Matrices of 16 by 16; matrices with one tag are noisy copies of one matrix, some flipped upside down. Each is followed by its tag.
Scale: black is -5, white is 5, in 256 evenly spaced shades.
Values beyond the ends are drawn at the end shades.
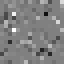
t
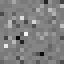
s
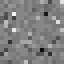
t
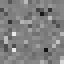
t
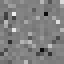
t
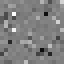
t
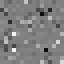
t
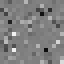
t
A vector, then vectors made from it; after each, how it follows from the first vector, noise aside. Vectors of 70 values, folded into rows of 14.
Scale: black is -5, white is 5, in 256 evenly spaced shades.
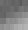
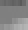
partly zeroed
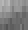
reversed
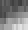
scaled up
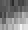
scaled up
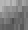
reversed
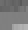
partly zeroed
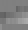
partly zeroed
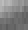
reversed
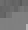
partly zeroed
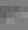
partly zeroed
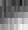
scaled up
